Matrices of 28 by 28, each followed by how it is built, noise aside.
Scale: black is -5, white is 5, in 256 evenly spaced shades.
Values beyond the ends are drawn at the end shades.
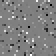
sparse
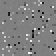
sparse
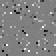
sparse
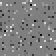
sparse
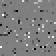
sparse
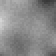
smooth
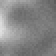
smooth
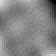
smooth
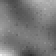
smooth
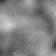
smooth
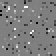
sparse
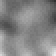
smooth
